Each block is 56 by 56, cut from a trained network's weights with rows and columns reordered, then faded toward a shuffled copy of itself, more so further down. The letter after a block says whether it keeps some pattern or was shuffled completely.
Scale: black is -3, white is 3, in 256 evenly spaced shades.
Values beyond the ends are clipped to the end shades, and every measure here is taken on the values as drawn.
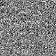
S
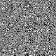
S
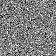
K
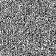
S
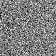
K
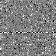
S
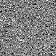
S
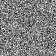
K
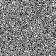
K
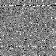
S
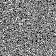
K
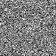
S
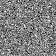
K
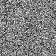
K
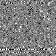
S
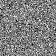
K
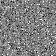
K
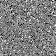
K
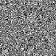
S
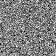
K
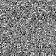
S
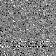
S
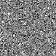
S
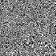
S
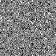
S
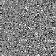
S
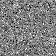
K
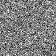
K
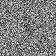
K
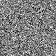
K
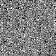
S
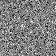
K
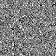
S
